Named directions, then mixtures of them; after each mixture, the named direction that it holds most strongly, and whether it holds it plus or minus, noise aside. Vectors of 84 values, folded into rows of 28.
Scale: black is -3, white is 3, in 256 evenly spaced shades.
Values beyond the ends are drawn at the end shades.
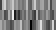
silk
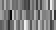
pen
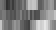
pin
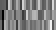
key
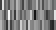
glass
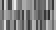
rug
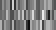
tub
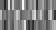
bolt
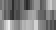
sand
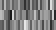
pen, plus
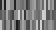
tub, plus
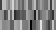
silk, plus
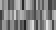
bolt, minus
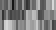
sand, plus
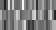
bolt, plus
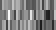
glass, plus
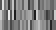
glass, plus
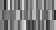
bolt, plus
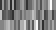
sand, plus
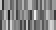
glass, minus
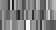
tub, minus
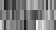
pin, plus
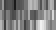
pin, plus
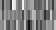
rug, plus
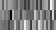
pen, plus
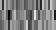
glass, minus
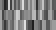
bolt, plus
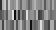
silk, plus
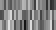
pen, minus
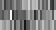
pen, minus
